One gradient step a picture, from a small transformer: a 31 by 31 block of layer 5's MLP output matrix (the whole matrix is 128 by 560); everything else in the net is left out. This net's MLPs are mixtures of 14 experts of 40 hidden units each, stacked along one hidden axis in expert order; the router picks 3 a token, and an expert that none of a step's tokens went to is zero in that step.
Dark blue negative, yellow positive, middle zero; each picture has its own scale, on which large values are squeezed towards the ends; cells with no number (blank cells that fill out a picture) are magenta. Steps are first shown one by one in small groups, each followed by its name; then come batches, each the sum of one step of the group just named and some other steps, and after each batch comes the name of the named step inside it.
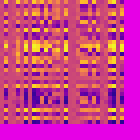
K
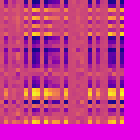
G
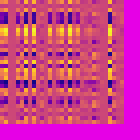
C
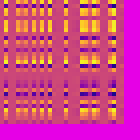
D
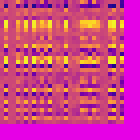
K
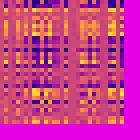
G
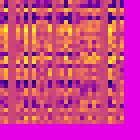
C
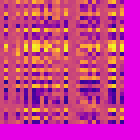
K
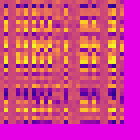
K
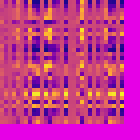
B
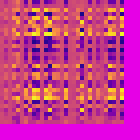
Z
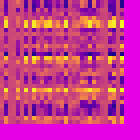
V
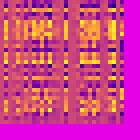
Z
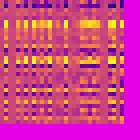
V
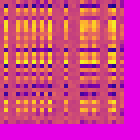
B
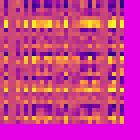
V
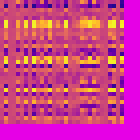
V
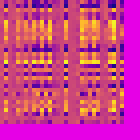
B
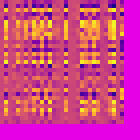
Z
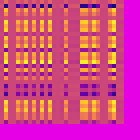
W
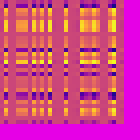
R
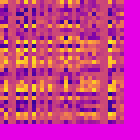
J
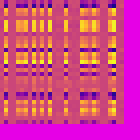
R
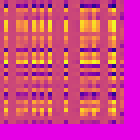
R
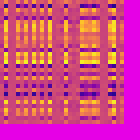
J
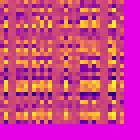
J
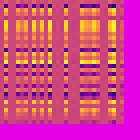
R
